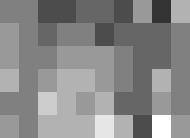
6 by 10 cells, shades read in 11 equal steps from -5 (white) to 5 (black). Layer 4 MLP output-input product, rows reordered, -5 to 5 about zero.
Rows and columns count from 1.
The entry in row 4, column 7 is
0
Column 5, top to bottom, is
1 0 -1 -2 -1 -2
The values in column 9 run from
-5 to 3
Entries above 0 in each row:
6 5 2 1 2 1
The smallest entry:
-5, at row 6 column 9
